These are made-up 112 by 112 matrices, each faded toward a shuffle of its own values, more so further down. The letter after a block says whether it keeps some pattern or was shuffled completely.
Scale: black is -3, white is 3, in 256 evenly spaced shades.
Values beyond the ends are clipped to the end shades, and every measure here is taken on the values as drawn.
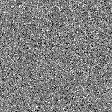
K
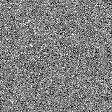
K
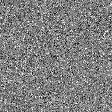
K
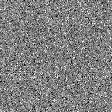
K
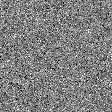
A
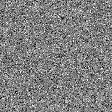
K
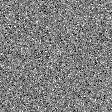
A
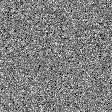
A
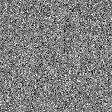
K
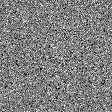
A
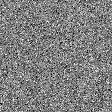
A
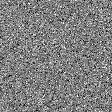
A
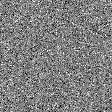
A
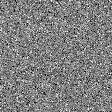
A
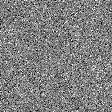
K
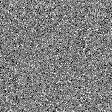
K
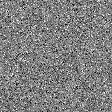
K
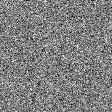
A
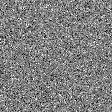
K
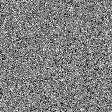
A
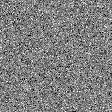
K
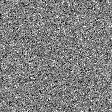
A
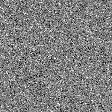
K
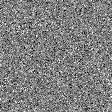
A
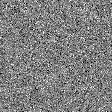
K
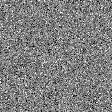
K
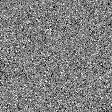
A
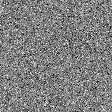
A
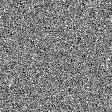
K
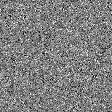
K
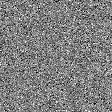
K
